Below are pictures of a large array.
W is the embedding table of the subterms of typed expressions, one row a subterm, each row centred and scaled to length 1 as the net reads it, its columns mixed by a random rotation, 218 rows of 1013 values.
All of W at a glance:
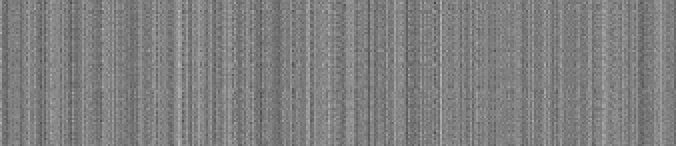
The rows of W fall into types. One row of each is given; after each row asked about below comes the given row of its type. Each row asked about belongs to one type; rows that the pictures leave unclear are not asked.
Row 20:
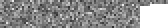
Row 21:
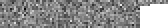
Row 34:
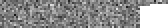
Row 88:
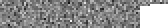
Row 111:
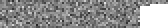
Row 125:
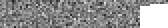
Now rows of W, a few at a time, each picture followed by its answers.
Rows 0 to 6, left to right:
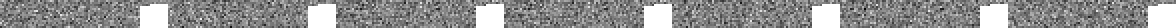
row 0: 20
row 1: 125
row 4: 125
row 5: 21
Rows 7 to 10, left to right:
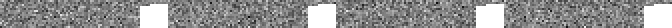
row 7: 20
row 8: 88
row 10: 88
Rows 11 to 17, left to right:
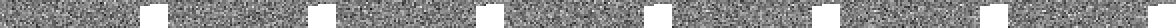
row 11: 125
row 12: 111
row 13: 111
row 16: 20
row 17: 20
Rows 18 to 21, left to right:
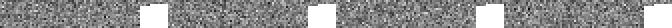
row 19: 125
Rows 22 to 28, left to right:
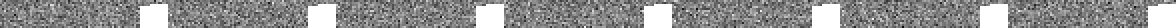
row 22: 34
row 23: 125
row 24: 111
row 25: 88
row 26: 21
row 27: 125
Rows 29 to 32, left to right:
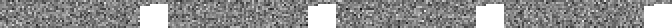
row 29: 111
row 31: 21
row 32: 125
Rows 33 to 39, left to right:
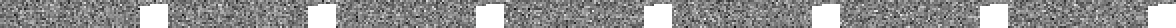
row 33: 34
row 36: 21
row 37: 125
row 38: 20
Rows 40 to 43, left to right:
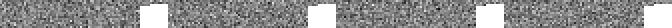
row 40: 88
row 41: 125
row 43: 111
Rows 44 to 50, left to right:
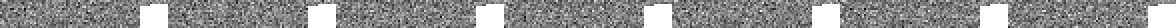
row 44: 21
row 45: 34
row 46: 111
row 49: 21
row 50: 20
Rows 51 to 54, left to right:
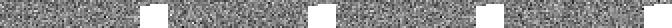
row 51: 111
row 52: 125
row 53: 111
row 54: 34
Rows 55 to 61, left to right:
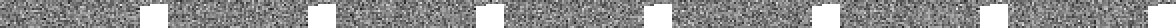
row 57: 34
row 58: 111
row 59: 111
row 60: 34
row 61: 88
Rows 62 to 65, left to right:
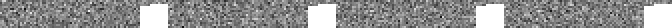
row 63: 125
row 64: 111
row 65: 20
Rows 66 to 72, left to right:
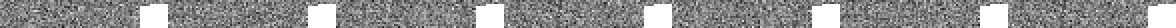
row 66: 20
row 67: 111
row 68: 34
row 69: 125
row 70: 88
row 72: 125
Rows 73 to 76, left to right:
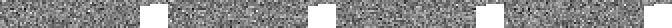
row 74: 21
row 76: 21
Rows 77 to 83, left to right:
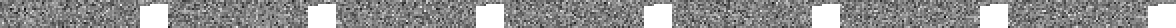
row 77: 21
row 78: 34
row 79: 88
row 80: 125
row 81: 125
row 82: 111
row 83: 20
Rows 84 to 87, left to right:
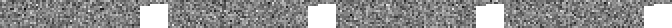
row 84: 21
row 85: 125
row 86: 34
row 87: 125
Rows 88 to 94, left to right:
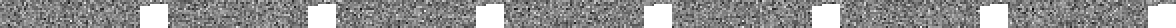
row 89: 34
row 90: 21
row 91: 21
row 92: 88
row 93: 88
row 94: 21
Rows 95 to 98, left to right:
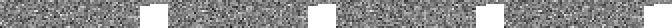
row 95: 20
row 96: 20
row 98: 20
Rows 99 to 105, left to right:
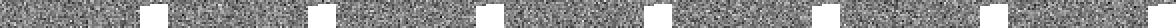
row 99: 88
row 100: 34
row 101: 111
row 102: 125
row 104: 125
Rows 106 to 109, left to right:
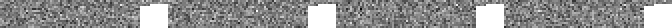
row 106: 20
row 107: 88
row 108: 21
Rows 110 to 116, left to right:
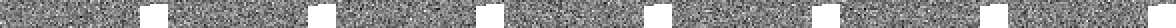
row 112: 21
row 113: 125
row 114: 20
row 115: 21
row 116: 125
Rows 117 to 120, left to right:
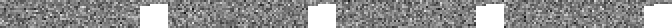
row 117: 20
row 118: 21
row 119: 111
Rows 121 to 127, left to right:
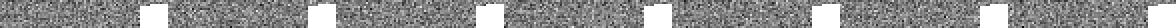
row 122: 21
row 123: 111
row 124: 34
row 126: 111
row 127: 125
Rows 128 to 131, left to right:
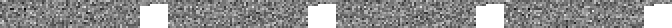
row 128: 21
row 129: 111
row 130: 111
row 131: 21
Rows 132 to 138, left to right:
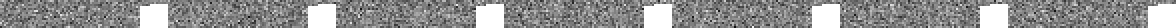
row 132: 20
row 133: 88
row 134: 21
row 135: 34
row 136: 88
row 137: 34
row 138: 20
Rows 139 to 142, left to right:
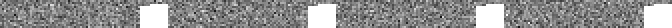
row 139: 34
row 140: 20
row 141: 111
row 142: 125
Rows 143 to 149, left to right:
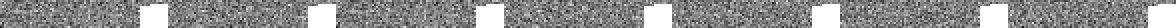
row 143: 34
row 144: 20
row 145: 34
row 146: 20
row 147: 125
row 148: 111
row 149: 125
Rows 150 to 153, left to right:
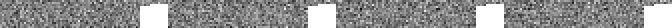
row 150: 125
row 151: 34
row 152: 21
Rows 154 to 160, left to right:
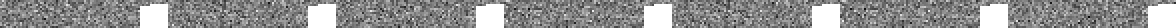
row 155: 125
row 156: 20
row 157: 21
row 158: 125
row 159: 21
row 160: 88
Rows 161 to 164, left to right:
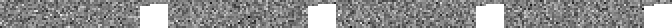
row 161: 20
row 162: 88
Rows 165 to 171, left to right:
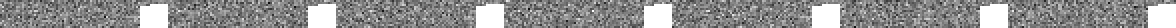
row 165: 111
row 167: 20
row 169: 20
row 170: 125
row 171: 34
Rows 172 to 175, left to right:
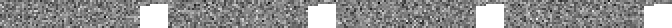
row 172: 111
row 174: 88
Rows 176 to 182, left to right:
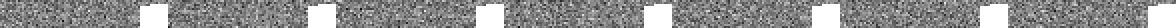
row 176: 111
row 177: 34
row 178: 21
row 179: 125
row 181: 125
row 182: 20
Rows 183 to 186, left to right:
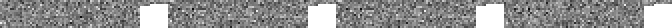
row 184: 21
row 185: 21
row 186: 21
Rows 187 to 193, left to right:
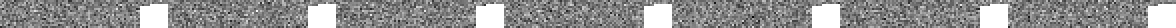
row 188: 125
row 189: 111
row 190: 20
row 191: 88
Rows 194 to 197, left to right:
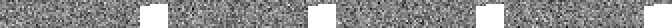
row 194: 111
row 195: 21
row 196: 88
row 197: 125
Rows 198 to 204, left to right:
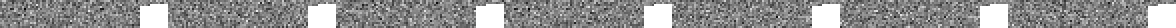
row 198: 21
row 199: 125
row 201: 21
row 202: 111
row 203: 20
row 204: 125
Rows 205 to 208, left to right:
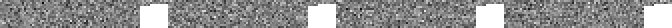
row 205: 88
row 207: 21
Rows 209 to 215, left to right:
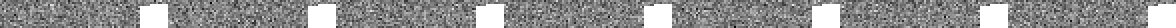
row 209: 34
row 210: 88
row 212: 111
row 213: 21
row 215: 111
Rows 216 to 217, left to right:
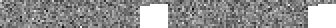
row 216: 88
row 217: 21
